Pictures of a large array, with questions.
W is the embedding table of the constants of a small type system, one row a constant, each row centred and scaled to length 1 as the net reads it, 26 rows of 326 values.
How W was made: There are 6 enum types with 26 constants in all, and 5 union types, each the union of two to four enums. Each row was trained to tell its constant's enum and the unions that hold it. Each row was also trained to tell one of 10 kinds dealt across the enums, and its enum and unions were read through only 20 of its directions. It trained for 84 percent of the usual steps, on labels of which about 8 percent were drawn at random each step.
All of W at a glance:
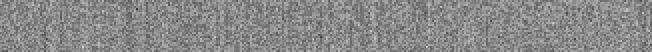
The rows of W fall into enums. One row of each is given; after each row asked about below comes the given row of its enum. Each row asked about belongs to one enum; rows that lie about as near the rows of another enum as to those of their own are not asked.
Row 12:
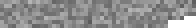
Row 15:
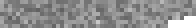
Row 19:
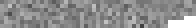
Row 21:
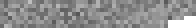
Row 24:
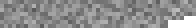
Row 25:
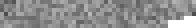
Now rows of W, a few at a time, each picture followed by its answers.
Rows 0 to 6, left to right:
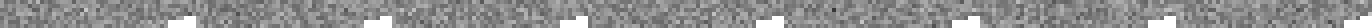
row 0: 24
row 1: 15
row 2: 25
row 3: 19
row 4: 12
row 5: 12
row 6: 19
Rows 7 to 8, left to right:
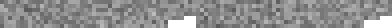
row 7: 19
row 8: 15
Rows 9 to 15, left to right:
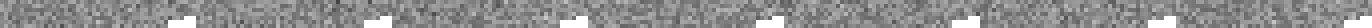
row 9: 19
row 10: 24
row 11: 21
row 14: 25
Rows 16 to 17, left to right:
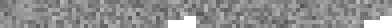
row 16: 25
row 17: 21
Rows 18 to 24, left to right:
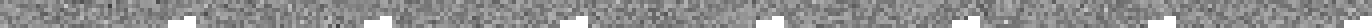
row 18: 15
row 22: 12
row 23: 25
